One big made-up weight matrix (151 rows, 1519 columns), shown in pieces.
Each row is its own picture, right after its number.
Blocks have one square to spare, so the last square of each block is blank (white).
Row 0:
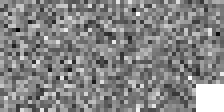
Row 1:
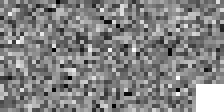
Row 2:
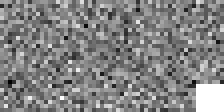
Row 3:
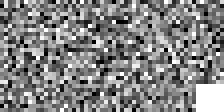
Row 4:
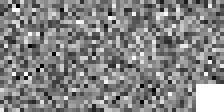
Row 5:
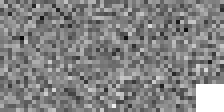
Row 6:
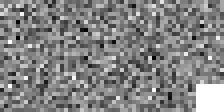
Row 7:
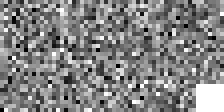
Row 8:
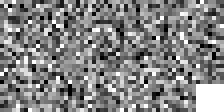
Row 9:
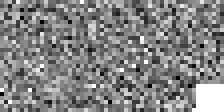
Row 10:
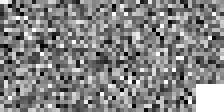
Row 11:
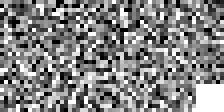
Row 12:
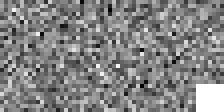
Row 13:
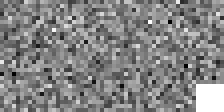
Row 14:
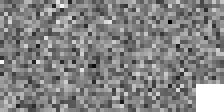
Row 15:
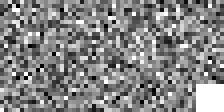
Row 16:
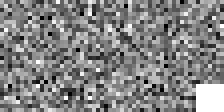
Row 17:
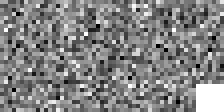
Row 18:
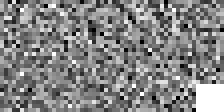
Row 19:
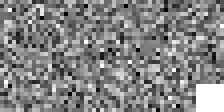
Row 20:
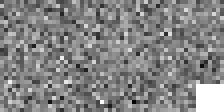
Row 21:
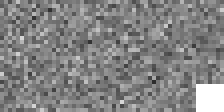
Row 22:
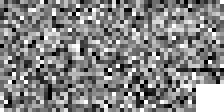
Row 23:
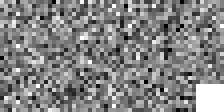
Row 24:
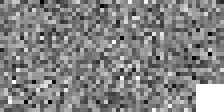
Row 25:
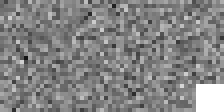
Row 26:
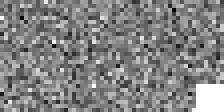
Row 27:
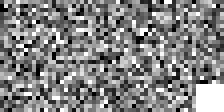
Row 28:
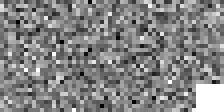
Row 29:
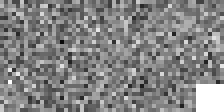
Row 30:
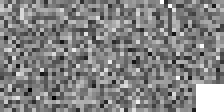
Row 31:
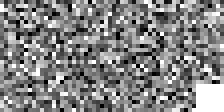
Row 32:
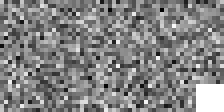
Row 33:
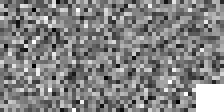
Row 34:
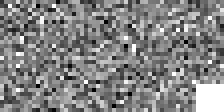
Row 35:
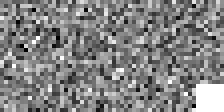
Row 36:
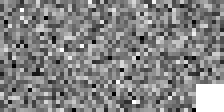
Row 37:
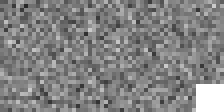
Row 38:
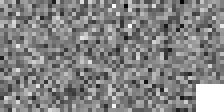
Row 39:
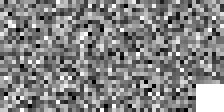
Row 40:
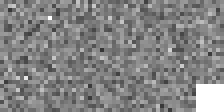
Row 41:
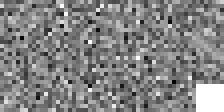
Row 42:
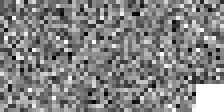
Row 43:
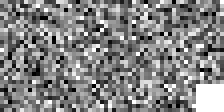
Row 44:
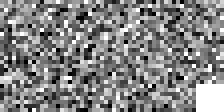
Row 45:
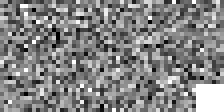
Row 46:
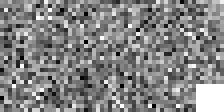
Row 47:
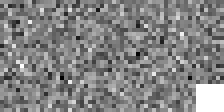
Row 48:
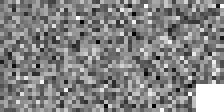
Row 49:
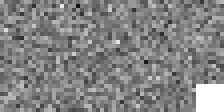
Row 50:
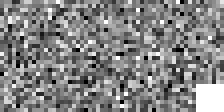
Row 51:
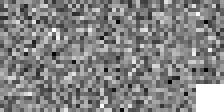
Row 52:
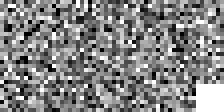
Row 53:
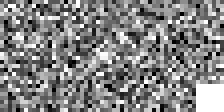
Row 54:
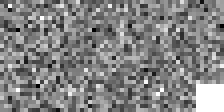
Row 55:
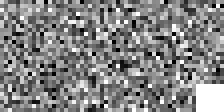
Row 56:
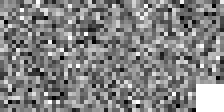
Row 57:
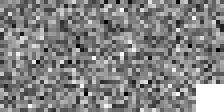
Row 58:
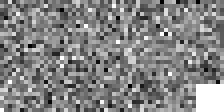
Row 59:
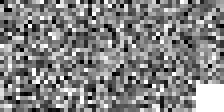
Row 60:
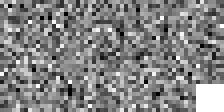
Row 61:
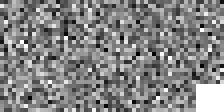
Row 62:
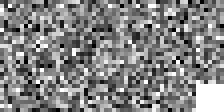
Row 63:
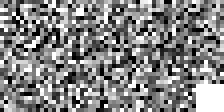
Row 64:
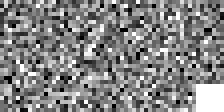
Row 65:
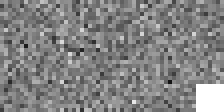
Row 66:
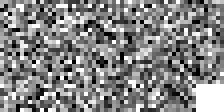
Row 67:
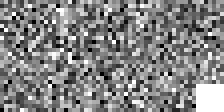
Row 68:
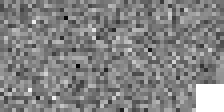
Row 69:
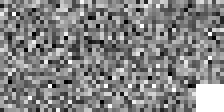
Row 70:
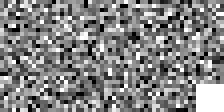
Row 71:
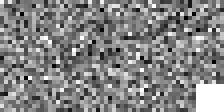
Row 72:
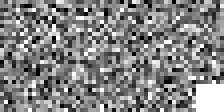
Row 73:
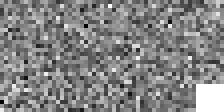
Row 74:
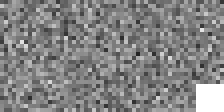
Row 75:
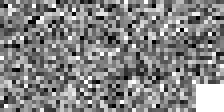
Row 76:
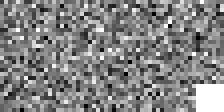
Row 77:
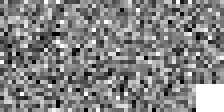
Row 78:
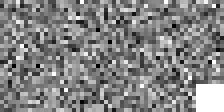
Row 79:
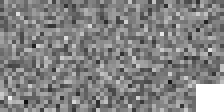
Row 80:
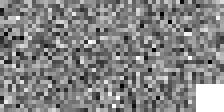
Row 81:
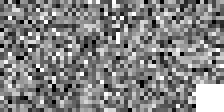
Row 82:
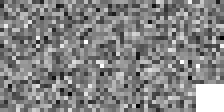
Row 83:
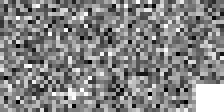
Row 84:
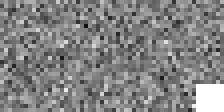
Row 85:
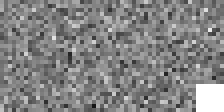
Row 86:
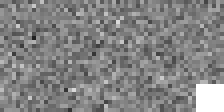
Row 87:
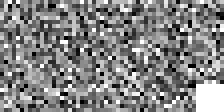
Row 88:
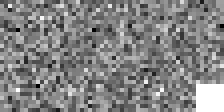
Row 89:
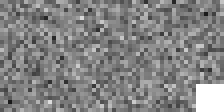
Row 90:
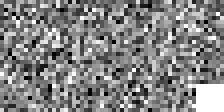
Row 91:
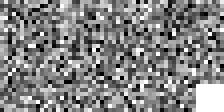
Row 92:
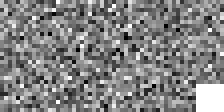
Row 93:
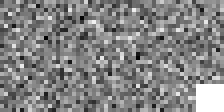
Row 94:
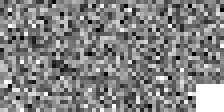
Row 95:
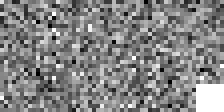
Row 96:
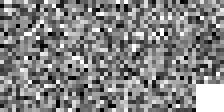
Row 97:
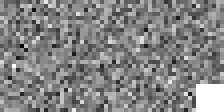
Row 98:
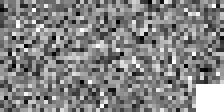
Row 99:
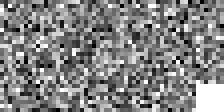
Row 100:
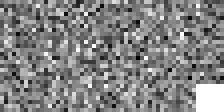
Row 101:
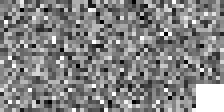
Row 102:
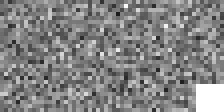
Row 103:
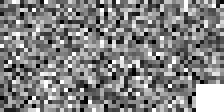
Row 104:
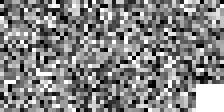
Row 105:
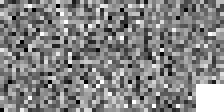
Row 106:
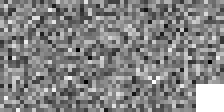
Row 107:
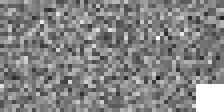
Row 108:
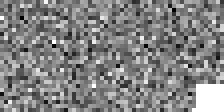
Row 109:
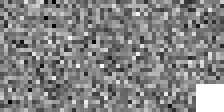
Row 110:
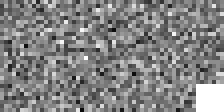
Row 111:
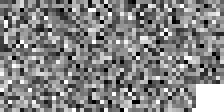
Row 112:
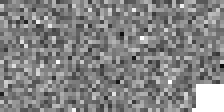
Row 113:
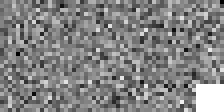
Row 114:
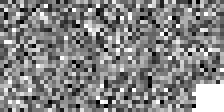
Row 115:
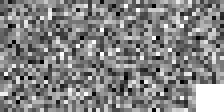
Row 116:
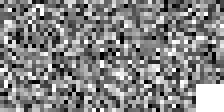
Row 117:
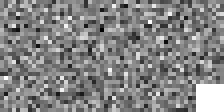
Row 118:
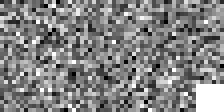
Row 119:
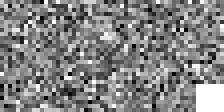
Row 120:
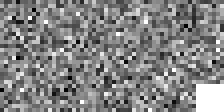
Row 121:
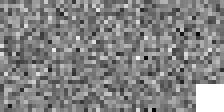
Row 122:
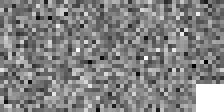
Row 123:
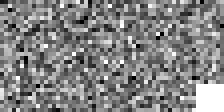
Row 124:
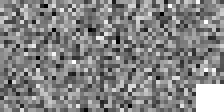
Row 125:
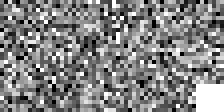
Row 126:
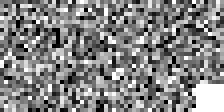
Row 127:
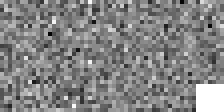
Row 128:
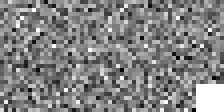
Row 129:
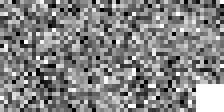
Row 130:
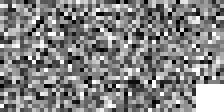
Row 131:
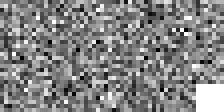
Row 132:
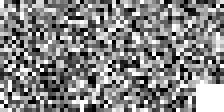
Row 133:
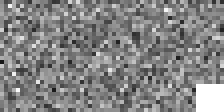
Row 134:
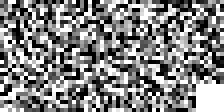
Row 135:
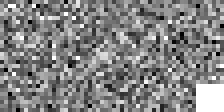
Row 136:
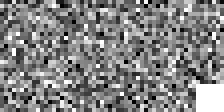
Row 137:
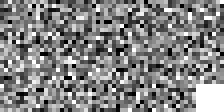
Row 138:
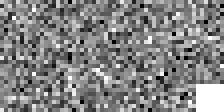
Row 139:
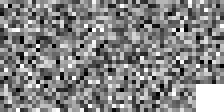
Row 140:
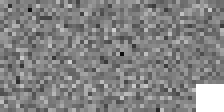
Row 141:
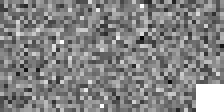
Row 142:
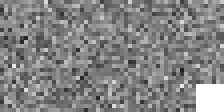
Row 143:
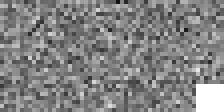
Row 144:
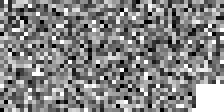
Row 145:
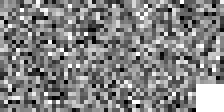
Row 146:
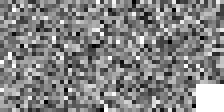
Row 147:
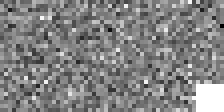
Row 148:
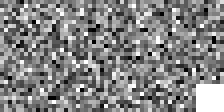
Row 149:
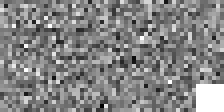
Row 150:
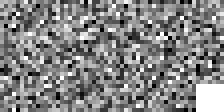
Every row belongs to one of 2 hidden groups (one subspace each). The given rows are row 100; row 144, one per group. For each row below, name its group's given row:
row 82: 100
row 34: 100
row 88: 100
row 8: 100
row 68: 144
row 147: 100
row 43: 144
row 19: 100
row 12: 144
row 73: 100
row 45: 144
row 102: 100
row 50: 100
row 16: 100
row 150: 100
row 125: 144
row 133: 100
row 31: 144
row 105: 144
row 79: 144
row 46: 100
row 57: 100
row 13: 100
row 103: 144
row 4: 144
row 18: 144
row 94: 100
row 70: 100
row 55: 144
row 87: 144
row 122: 100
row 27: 144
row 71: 100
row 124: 144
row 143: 100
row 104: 144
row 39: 100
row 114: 144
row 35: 144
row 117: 100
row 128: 144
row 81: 144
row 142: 100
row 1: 100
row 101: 144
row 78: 144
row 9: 144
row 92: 100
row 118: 144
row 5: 100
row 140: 100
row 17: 144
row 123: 100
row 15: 144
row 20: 144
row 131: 100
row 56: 144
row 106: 100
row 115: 100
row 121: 100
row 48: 144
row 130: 100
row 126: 144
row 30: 144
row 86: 144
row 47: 100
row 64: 100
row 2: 144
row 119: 100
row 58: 144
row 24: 144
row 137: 100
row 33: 144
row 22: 144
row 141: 144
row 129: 144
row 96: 100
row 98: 144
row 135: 100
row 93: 100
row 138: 144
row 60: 100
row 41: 100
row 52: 100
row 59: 100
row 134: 100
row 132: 144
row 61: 144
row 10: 100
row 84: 144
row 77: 100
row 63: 144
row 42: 144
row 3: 144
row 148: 144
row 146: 144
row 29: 144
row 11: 100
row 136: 144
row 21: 100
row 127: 100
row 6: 144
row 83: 100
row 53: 100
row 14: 100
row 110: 144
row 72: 144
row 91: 144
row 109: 144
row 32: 144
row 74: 144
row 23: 100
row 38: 100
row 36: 144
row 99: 100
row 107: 100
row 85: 144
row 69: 144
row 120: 144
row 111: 144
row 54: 100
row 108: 144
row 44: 100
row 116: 100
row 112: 144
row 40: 100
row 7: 144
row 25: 100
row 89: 144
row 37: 144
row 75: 100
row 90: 144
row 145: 144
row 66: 100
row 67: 144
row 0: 100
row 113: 144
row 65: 144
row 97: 144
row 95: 144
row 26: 144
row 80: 100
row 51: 144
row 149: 144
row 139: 100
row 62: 100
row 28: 144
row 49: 100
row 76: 100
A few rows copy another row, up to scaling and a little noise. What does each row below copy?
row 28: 31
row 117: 70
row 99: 62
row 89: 43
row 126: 35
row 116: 19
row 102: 115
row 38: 23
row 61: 74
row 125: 81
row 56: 145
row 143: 130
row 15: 4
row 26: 108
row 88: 54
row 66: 0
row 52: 40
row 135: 53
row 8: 60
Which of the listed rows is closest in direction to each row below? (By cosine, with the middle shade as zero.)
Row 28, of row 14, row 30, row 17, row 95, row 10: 30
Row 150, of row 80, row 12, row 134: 134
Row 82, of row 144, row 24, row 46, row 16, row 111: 16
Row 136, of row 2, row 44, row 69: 44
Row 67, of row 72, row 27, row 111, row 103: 103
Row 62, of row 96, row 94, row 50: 94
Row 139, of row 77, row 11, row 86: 77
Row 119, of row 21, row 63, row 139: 139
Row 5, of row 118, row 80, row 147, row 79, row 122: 80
